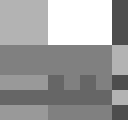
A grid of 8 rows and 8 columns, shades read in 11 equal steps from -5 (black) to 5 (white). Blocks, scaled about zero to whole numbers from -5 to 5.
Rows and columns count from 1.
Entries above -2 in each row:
7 7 7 8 8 7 8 7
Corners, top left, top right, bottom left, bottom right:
2 -2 1 -2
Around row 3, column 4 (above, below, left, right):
5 0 2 5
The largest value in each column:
2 2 2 5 5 5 5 2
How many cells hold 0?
20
